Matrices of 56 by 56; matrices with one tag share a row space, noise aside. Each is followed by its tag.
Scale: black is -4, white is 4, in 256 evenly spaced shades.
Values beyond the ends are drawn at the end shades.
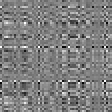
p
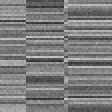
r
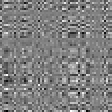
p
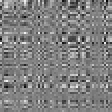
p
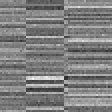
r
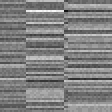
r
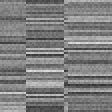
r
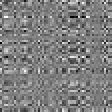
p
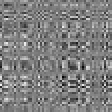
p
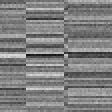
r
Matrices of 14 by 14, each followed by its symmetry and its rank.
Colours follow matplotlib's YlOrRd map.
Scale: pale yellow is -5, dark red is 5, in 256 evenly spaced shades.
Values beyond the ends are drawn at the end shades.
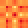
symmetric, rank one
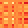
neither, rank one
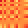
symmetric, rank one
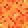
symmetric, full rank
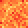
symmetric, full rank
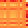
neither, rank one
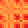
symmetric, rank two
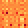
neither, rank three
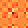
symmetric, rank two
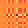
neither, rank one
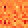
neither, rank three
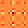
symmetric, rank one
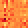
neither, rank three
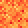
symmetric, full rank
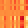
neither, rank one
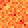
symmetric, full rank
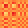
symmetric, rank one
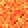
symmetric, full rank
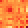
symmetric, rank two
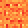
neither, rank three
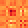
symmetric, rank two
